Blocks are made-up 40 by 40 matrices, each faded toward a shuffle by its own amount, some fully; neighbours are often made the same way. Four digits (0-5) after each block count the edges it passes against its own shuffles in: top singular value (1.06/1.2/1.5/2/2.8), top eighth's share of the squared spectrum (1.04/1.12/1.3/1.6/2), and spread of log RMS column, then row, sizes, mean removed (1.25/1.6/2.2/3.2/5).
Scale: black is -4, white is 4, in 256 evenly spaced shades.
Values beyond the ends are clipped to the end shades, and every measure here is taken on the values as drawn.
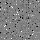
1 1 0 0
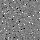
0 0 0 0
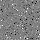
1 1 0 0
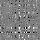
4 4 2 2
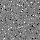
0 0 0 0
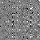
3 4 2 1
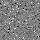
0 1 0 0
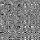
4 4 1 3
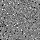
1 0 0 0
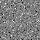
1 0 0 0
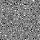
3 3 1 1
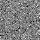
0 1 0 0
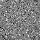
1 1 0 0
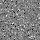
0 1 0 0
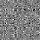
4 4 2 2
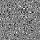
3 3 1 1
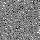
2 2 0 0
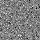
2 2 0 0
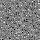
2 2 0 0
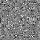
3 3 0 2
